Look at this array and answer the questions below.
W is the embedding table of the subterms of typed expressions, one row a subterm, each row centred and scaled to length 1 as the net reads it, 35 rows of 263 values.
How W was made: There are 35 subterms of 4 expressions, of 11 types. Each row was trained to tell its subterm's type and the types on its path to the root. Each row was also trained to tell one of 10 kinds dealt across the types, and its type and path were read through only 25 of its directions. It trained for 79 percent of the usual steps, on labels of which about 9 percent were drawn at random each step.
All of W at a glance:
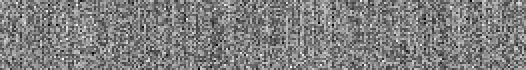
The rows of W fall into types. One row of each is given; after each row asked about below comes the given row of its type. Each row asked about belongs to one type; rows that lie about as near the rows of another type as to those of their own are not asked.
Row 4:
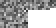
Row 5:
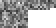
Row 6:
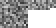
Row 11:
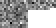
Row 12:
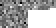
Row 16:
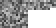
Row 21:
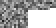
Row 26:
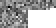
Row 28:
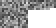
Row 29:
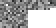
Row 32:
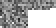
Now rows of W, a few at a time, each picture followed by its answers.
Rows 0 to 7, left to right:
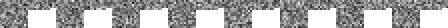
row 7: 26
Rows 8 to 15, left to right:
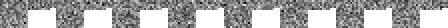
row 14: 5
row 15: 5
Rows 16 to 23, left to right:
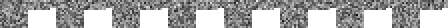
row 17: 28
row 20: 28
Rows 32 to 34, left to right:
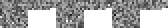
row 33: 4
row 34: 5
